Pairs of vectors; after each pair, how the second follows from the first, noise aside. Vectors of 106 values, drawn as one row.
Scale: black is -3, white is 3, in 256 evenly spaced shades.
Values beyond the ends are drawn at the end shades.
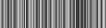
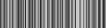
negated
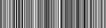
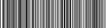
wrapped around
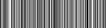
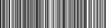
sign-scrambled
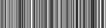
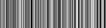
negated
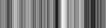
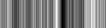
negated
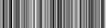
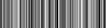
wrapped around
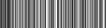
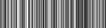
wrapped around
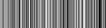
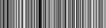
wrapped around
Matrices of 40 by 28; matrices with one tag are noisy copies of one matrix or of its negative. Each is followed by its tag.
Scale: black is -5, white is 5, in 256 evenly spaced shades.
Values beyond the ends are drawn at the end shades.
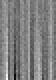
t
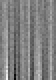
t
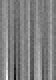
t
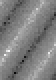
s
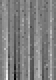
t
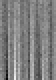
t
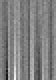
t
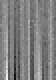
t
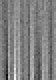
t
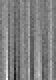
t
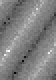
s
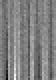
t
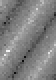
s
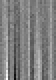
t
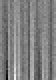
t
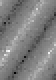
s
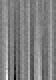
t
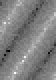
s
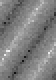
s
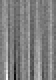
t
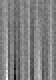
t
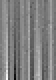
t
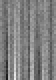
t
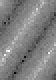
s
